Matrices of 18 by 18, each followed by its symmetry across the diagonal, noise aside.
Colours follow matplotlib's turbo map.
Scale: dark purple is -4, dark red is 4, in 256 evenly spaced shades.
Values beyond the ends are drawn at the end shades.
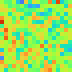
antisymmetric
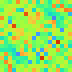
symmetric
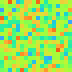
antisymmetric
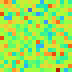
neither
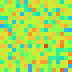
symmetric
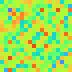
symmetric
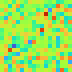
antisymmetric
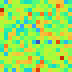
neither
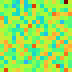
neither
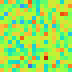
neither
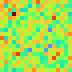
symmetric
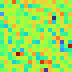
antisymmetric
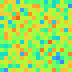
symmetric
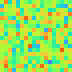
antisymmetric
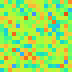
antisymmetric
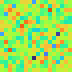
symmetric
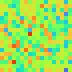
neither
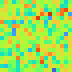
neither
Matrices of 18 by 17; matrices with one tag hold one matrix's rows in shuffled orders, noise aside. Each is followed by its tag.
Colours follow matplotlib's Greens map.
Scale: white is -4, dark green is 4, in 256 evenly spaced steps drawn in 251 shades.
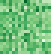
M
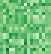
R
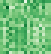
R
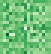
R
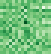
M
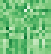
R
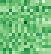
M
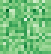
R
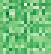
R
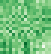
M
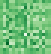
R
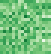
M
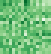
M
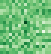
M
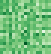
M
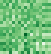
M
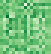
R
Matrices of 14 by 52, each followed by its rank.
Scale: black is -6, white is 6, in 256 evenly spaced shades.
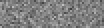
full rank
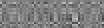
two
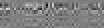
two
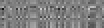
two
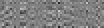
three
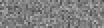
full rank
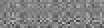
three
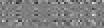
three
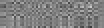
two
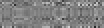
three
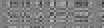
two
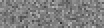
full rank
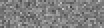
full rank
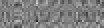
three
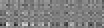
two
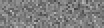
full rank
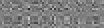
three
